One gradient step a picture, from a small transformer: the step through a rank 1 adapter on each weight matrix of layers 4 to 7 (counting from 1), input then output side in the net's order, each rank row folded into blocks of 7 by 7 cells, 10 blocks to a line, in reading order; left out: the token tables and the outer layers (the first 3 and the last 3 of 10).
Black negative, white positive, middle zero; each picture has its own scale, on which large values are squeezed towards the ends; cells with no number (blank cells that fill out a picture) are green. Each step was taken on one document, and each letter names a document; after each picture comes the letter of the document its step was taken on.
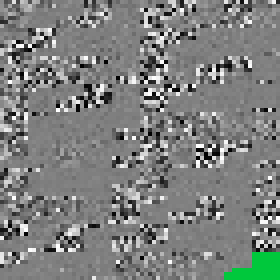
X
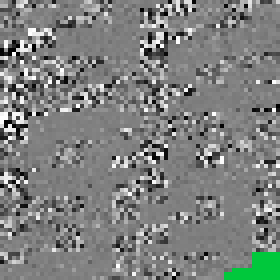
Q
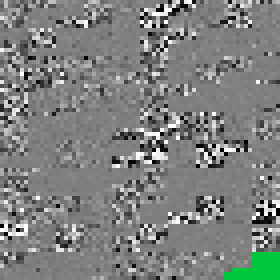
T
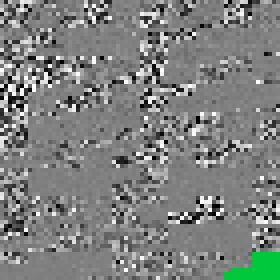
X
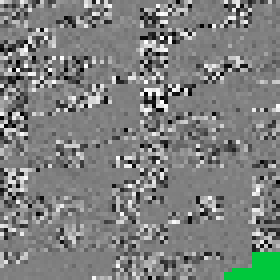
X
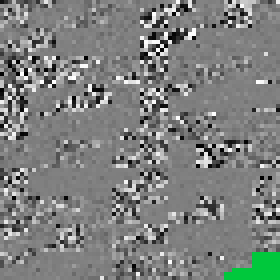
T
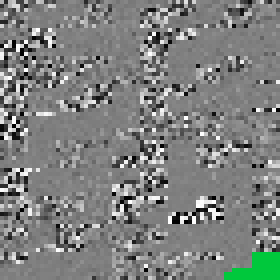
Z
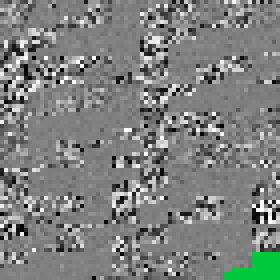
Q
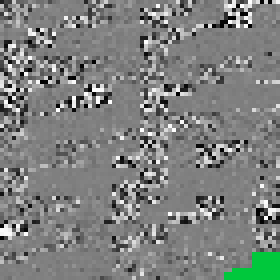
T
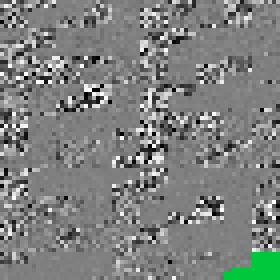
X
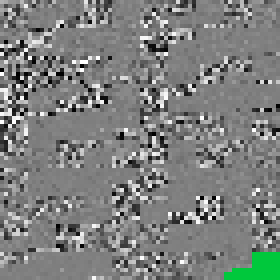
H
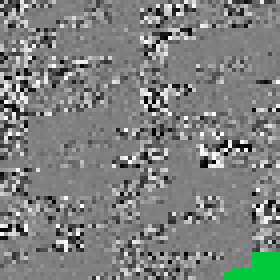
Z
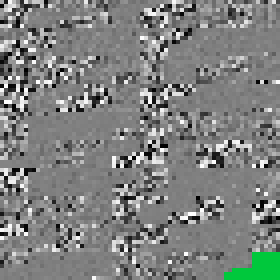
Z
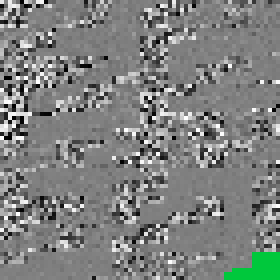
H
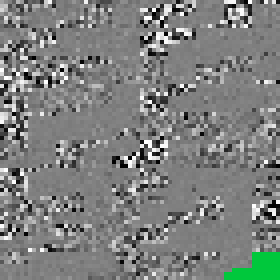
Z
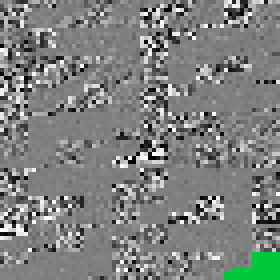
H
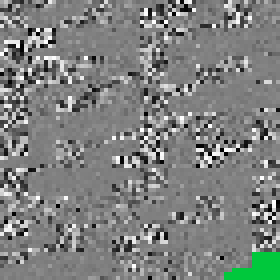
T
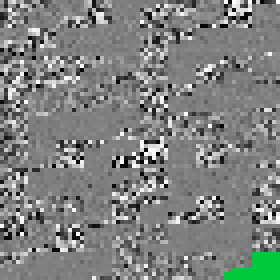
Q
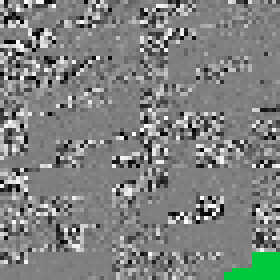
H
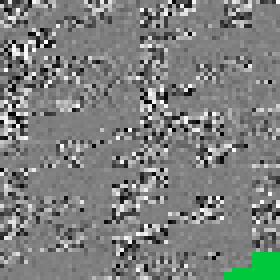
Q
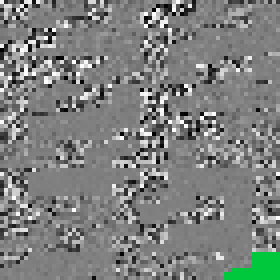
H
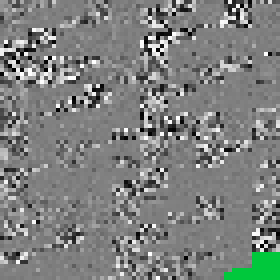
T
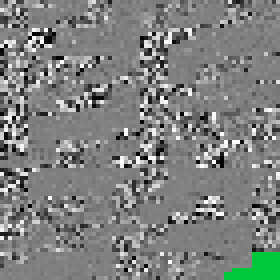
H
